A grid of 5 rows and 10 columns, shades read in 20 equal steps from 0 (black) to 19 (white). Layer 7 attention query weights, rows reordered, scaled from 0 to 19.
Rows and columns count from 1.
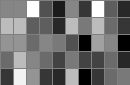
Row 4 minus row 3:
-3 3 2 -2 -4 3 5 -7 -2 3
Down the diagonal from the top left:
10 14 8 8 3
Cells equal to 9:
4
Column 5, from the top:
2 3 9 5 3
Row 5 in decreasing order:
18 14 11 9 8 4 4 4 3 0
